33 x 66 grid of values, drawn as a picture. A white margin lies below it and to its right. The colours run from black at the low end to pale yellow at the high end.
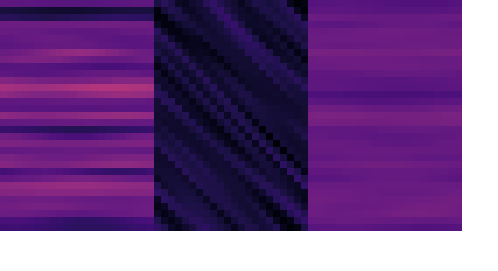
It is made of 1 by 3 panels. Panel 1,1: low, streaked across. Panel 1,2: very low, slanting down to the right, faint in contrast. Panel 1,3: low, streaked across, faint in contrast.
